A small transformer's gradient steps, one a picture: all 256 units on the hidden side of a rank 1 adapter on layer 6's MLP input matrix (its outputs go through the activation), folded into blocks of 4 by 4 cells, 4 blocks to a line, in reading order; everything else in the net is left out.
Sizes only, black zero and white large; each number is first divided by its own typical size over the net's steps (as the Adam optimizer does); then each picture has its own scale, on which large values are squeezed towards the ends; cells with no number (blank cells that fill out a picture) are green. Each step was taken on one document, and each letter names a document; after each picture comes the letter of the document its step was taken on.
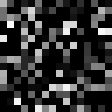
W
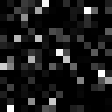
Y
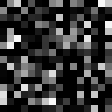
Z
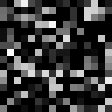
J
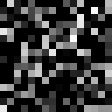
Z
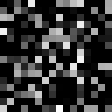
Z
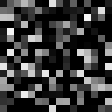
J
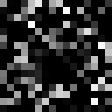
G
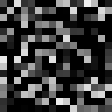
J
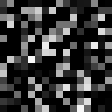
W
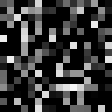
W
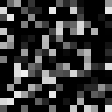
Z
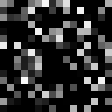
G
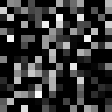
Z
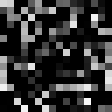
W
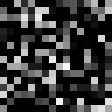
J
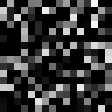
W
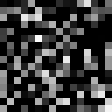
J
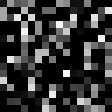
W
